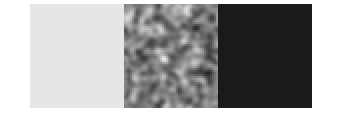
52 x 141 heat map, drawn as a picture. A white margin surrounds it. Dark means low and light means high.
It is made of 1 by 3 panels. Panel 1,1: very high, flat. Panel 1,2: middling, blotchy, strong in contrast. Panel 1,3: very low, flat.
